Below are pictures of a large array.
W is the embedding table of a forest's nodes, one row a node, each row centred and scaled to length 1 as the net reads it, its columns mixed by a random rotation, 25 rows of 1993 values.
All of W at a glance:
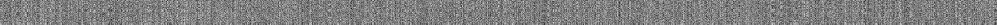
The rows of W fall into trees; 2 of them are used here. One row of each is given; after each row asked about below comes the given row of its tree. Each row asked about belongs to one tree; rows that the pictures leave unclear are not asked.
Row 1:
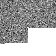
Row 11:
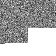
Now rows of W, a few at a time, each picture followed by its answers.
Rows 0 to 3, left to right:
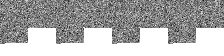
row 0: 11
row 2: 1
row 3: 1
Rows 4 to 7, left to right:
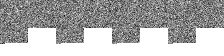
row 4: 11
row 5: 1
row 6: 1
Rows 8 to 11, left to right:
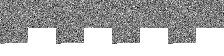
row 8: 1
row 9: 11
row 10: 11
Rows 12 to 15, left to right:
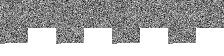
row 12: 1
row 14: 1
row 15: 1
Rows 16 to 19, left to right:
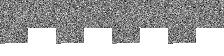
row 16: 1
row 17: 11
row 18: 1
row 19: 11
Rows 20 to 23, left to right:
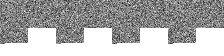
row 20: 11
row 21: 1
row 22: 11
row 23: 11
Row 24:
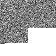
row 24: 11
